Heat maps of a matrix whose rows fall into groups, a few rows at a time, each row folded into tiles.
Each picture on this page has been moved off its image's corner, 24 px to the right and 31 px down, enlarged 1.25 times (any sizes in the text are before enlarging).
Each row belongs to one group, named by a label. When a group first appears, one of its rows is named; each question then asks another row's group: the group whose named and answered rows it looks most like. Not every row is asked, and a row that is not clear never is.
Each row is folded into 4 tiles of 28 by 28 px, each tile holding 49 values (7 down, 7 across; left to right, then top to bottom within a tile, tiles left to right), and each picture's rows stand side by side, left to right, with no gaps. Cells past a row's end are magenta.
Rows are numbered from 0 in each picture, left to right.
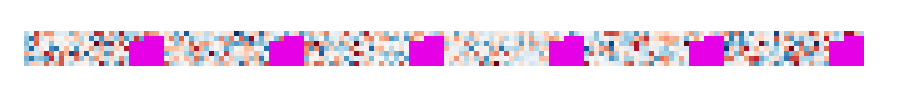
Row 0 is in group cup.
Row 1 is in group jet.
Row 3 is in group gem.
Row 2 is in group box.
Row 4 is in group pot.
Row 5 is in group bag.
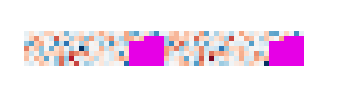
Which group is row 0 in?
gem
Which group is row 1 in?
gem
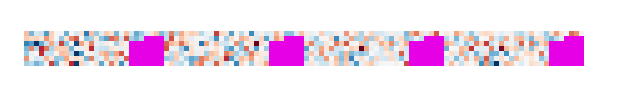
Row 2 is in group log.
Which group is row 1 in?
box
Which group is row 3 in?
log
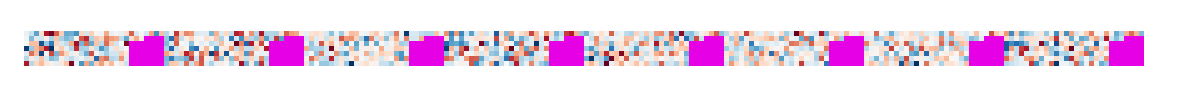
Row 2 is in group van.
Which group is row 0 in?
pot
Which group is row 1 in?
cup
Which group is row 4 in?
cup
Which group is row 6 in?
log
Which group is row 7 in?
bag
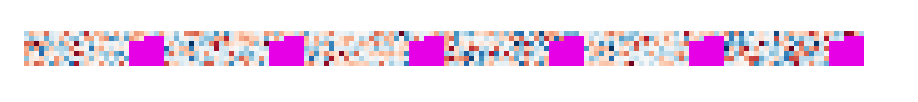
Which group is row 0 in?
box
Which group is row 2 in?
cup
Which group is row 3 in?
jet
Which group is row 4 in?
pot
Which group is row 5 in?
bag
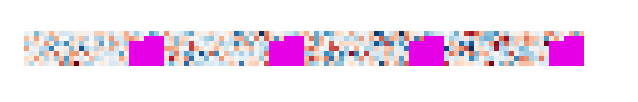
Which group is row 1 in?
jet
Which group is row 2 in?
jet
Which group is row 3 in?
pot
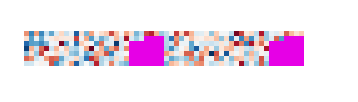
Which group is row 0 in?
bag
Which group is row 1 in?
cup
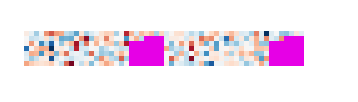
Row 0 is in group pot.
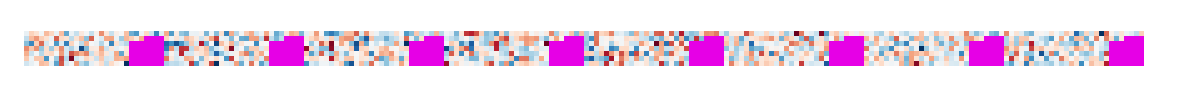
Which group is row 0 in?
gem
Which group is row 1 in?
bag
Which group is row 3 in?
pot
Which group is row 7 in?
jet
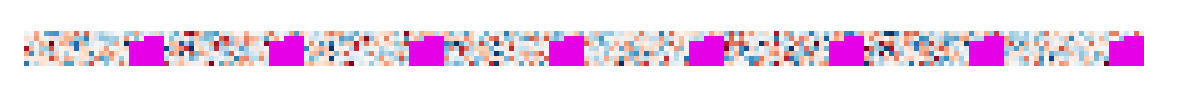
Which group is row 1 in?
pot
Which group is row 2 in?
pot
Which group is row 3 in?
bag
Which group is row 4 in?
log
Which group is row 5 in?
box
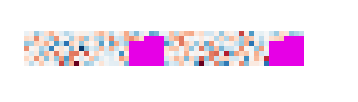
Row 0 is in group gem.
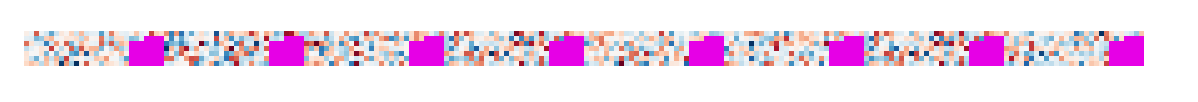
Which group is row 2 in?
box
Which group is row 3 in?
cup
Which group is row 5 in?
pot
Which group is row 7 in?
jet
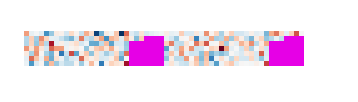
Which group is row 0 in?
jet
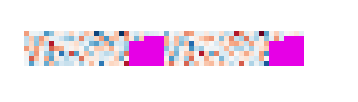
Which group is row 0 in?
jet
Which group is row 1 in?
cup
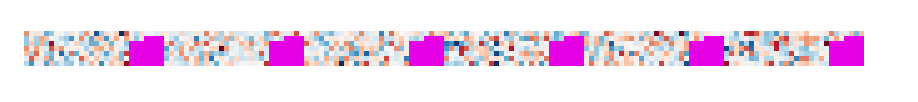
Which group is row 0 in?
jet
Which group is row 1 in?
log
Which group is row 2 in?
log
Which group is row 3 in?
bag
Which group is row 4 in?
cup
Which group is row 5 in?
pot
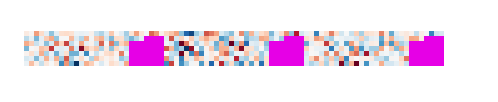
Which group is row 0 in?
log
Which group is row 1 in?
van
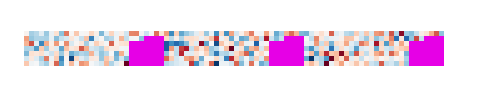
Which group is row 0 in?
log
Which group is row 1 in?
bag
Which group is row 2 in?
cup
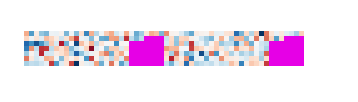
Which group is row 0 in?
bag
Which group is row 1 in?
jet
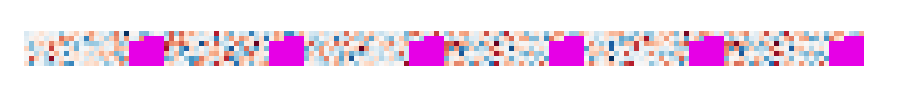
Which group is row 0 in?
van
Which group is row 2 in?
log
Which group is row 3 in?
box
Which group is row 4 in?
pot
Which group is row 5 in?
box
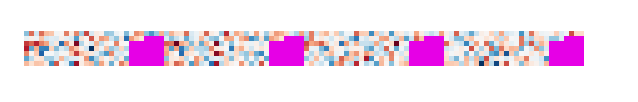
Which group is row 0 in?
box
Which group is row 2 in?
box
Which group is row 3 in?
log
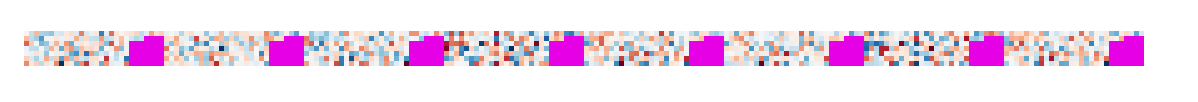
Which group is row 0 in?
log
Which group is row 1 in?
gem
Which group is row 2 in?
log
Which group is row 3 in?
box
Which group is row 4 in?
gem
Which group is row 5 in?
gem
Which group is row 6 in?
bag
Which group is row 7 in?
gem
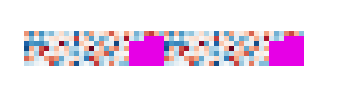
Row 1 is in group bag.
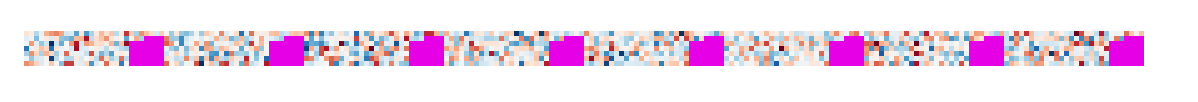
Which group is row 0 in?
pot
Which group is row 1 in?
log
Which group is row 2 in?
bag
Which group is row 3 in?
jet
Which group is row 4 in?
jet
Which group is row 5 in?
log
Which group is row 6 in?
box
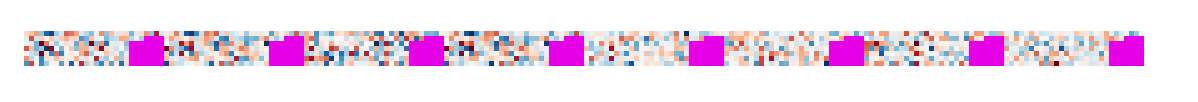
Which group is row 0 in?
van
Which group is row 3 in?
van
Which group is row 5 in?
gem
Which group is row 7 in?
gem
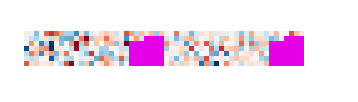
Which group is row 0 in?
pot
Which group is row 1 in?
log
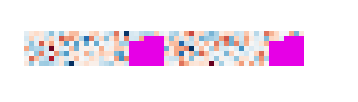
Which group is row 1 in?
pot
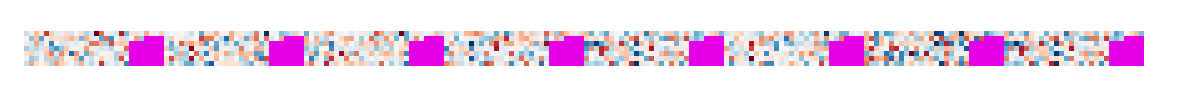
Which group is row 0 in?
cup
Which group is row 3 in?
pot
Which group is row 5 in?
van
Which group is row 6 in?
jet
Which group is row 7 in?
bag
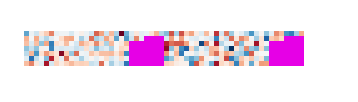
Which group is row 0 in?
cup
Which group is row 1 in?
box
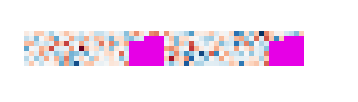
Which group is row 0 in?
log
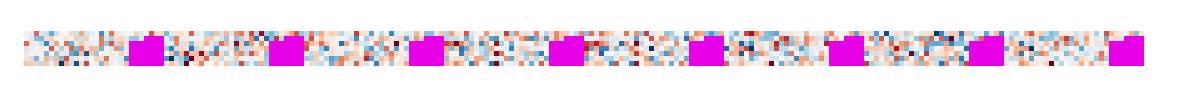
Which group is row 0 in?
log
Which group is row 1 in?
cup
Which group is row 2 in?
box
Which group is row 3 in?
box
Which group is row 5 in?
pot
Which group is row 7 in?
pot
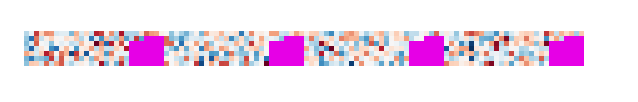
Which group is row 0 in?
cup
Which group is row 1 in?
log
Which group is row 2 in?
van
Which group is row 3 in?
pot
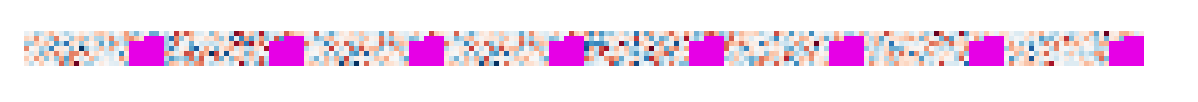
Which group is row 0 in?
gem
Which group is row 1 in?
cup
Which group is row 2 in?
log
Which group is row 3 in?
log
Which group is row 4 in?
bag
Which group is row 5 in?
box
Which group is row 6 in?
cup
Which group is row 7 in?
pot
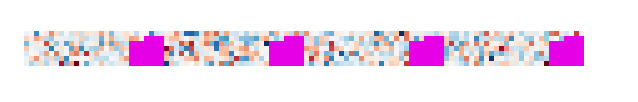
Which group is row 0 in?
gem
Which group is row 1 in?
van
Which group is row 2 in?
jet
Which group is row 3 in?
log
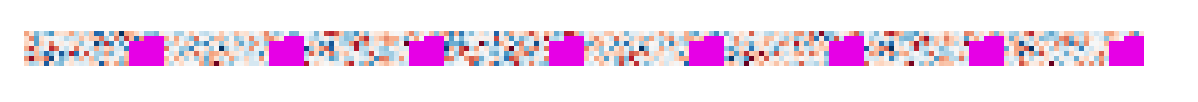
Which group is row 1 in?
gem
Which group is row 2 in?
pot
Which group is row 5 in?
cup
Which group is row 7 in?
pot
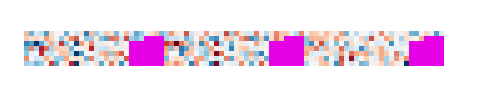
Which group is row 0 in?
bag
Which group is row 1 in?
box
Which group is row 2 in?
gem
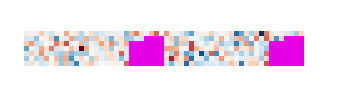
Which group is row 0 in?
log
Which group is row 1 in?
jet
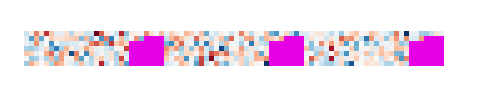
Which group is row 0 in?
cup
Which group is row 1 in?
gem
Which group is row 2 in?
van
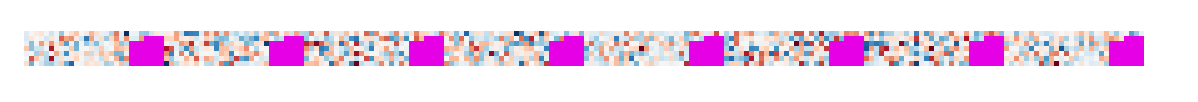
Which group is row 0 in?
van
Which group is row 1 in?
van
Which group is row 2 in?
box
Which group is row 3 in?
jet
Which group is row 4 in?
log
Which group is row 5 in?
cup
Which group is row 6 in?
bag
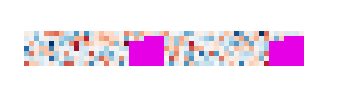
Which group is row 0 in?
pot
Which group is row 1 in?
jet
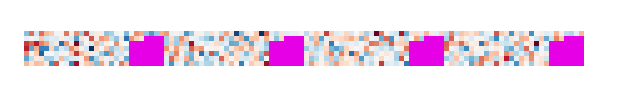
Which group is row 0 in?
box
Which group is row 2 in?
cup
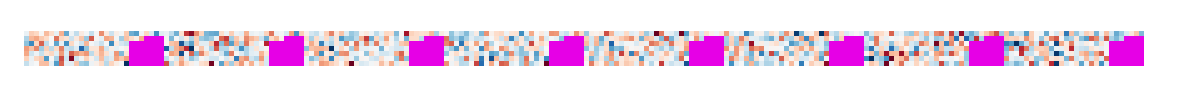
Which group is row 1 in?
pot
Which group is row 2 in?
pot
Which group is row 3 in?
log
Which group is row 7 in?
bag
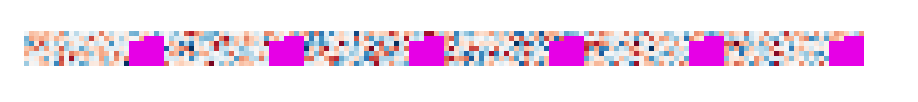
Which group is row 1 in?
pot
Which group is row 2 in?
bag
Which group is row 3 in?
jet
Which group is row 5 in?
box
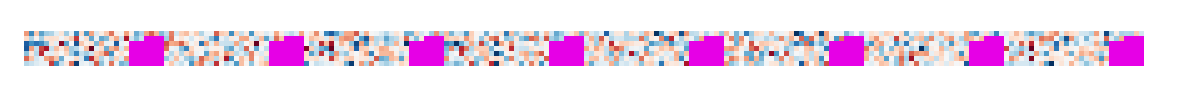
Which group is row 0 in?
bag
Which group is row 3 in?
bag
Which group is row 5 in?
jet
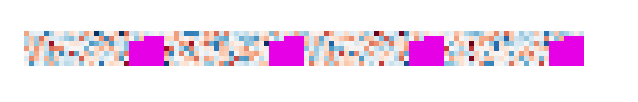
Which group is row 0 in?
jet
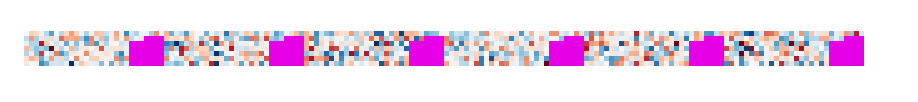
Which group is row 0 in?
van
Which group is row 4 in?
box
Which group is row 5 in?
van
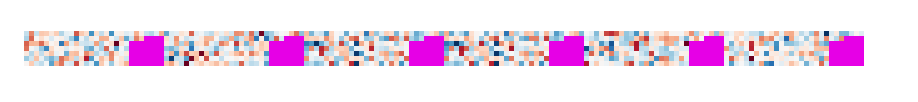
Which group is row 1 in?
cup
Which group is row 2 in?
bag
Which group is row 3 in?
bag
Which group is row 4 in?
pot
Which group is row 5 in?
van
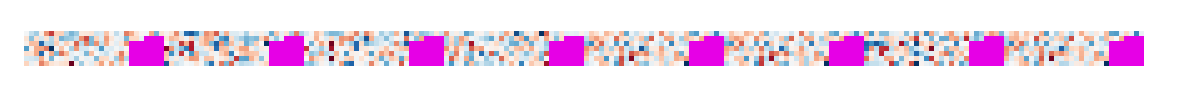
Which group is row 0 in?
pot
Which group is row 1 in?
van
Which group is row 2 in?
van
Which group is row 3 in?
jet
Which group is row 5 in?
gem
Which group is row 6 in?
bag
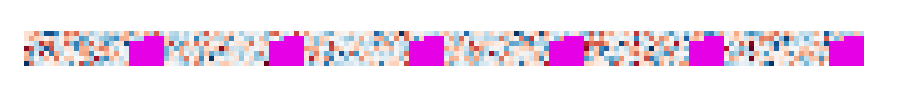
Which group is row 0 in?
van
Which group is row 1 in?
log
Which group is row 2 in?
jet
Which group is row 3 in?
jet
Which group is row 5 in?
van
